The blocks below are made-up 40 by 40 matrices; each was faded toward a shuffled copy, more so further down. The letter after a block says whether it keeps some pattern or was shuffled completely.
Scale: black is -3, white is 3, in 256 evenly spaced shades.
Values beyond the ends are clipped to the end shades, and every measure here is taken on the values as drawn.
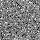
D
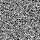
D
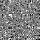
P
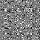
P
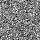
D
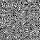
P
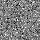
D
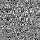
P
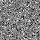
D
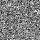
D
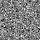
D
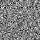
P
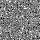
D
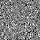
P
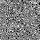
P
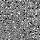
P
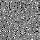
P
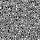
D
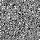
P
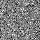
D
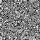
P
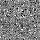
P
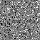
P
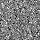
D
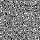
P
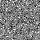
D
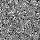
D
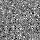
P
